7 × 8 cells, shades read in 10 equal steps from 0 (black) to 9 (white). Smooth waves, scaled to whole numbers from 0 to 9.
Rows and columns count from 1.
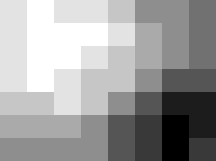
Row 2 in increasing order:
4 5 6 8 8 9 9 9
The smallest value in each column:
5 5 5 5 3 2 0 1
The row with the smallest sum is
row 7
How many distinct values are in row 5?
5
